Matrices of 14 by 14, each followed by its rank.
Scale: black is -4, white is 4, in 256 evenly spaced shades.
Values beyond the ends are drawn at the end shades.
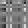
one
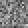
full rank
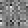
two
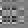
one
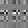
one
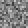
full rank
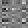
two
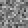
full rank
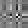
one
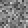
full rank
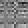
two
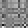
two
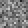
full rank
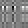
one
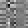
two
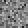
full rank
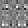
two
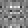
two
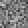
full rank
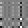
one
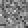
full rank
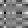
one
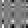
one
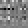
two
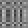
one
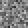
full rank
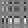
one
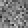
full rank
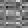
two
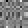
two
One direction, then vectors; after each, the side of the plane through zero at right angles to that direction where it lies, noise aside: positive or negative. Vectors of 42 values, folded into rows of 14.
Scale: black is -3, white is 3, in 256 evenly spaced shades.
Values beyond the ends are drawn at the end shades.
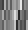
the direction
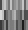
positive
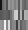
positive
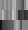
positive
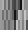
negative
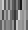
negative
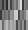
positive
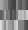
negative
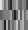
negative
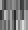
negative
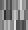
positive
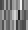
positive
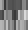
negative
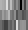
negative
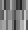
negative
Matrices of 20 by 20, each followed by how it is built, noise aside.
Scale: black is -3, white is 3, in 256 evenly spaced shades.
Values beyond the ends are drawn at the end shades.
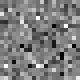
noise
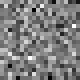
noise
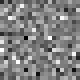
noise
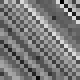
Toeplitz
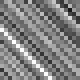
Toeplitz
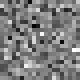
noise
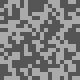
noise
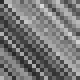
Toeplitz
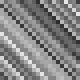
Toeplitz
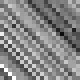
Toeplitz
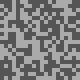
noise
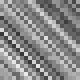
Toeplitz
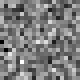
noise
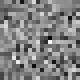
noise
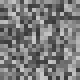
noise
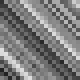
Toeplitz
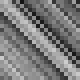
Toeplitz
